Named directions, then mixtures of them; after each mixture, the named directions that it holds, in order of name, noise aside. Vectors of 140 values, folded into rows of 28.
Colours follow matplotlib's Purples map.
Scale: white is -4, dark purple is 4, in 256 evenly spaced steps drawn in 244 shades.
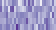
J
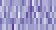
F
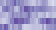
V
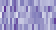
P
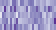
P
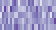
J, P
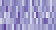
F, V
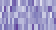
J, P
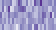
J, P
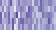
F, P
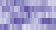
V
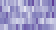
J, V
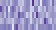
F, J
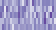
F, P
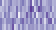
F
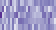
P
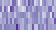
J, P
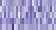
F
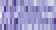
P, V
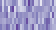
J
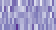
J, P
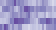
V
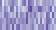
F, J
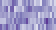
J, V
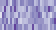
P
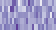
J, P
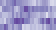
V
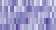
J, V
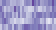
F, V
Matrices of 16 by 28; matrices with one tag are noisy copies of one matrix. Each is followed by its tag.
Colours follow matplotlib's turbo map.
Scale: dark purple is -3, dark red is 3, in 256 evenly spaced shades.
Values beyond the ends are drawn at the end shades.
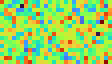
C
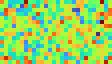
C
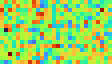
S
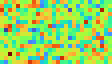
S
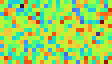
C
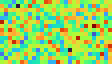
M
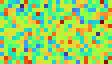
C
